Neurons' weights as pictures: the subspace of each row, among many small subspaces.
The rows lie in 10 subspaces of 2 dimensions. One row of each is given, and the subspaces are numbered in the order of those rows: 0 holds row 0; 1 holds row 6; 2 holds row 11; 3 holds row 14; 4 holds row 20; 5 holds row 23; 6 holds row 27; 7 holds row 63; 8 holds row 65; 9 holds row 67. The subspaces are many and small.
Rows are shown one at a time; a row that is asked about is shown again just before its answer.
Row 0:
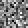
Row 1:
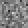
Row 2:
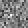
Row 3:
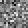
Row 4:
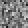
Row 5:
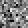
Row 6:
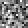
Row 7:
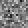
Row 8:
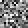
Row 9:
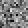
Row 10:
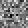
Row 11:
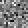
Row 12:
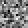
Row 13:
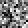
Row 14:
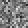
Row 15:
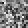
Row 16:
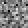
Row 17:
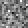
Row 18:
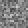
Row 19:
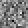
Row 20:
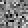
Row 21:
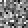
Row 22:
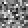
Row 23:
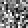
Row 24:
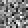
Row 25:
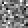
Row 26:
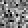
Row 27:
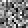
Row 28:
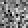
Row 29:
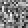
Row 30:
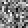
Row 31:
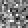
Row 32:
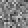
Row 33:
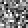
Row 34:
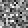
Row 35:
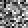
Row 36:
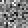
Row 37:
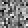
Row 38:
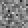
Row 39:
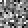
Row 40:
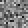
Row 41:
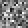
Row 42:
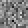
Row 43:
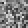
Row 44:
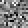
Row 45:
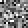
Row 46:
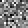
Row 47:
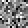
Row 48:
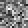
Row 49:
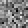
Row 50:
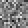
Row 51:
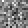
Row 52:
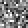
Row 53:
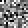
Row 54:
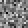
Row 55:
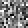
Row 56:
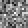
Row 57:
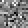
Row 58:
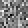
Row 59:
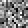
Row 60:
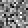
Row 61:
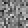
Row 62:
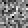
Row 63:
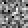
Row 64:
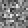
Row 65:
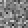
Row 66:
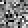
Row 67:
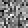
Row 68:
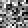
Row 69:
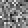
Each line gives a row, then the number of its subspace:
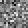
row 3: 2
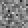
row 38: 1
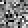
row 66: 4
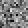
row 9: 0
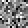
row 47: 3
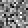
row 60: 0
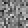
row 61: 9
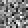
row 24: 0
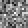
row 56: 8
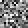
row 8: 5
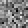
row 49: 6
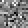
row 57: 4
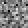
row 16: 7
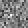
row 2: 9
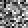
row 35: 8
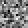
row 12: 7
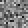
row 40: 2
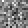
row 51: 4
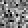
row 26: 5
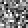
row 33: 5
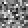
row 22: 7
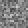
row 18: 7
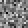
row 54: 8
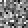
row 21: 8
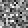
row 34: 0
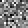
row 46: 5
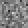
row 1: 1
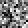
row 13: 6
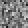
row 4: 1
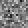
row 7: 1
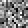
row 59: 6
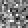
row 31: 0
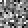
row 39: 8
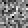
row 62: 7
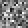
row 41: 6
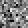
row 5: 0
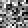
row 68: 8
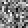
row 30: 3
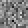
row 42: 6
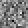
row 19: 6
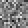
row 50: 3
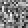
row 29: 3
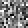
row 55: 9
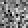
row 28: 5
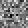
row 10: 1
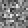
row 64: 7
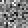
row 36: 2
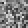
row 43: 4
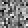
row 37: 9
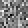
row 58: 9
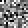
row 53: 2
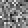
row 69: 3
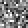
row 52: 5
